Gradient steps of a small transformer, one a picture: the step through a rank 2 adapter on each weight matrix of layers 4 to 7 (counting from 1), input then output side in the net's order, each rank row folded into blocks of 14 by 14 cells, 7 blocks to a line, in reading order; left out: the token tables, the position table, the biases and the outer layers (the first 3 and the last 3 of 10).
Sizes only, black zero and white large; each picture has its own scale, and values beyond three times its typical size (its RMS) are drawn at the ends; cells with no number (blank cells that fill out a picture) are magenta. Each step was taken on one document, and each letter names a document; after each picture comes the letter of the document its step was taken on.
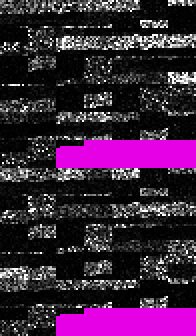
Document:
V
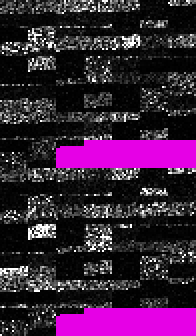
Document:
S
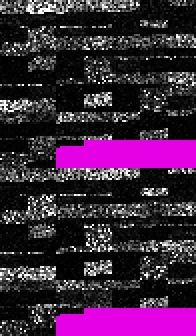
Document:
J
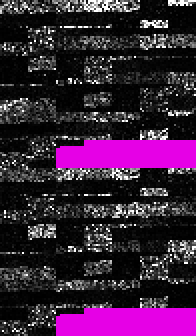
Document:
V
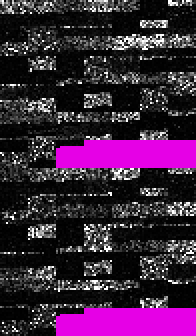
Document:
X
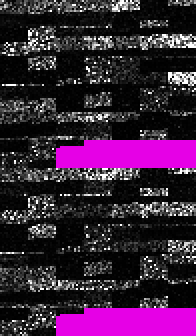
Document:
S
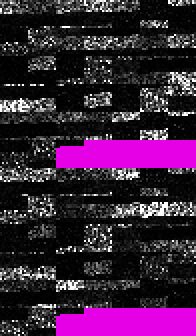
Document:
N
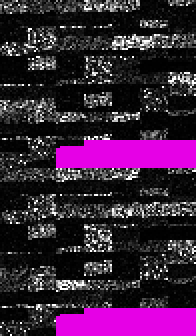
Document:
J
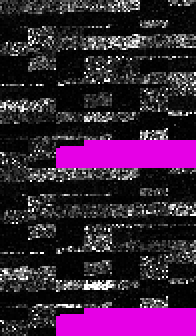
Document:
X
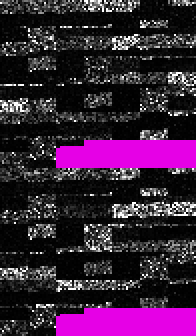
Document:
X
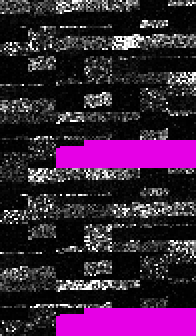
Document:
V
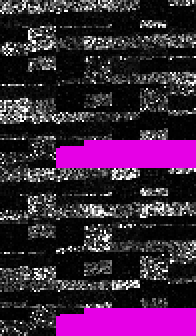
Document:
S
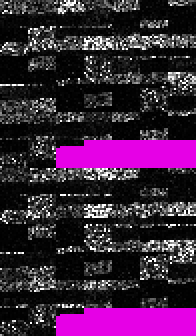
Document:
S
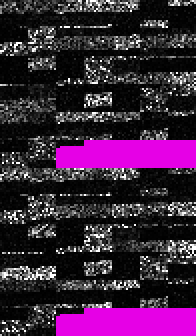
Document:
V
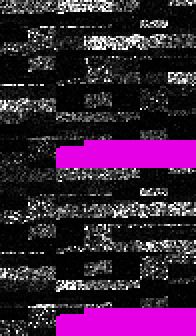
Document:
X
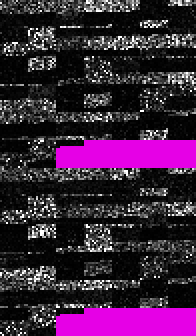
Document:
J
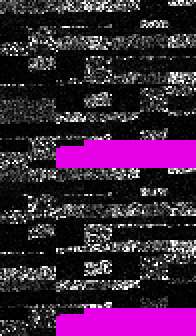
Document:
V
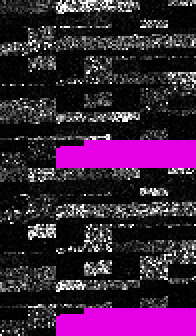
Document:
V
